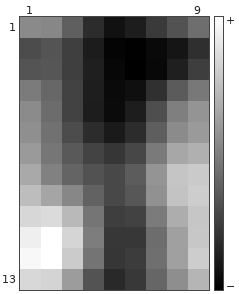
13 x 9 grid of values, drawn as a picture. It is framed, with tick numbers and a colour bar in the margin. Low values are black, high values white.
The ninth with the highest average is the bottom left. The top middle is the ninth with the lowest average. The top middle is the calmest part. Overall the values sit about 40% of the way up the scale.
